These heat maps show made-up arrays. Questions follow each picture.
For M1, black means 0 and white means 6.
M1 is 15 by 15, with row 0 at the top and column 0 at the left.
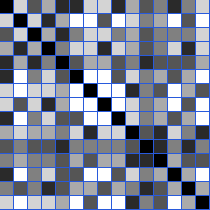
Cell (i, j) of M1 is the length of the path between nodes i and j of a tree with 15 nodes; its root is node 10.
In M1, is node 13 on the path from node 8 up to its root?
no
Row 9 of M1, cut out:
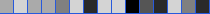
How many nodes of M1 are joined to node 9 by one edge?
3
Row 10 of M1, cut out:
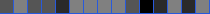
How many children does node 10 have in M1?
3
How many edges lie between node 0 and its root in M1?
2
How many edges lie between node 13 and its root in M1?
1
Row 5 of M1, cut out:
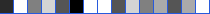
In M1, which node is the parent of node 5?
0
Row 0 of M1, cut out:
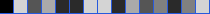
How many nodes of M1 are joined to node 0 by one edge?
4
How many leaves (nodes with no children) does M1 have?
8
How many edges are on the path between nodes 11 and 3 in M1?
3
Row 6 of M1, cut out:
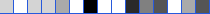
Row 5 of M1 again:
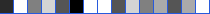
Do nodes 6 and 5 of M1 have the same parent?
no
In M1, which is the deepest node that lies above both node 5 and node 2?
4
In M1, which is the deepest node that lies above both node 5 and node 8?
0
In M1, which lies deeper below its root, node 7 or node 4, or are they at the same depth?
node 7
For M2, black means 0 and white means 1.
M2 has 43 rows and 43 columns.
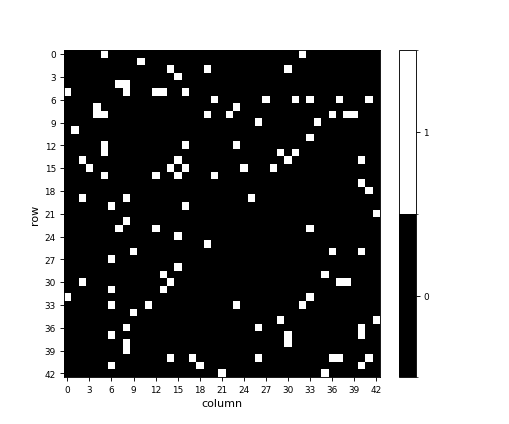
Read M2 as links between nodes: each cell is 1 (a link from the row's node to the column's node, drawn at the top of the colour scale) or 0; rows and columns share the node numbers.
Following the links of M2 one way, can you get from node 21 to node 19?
yes
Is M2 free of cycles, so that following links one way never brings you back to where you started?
no
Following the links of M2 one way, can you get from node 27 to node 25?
yes
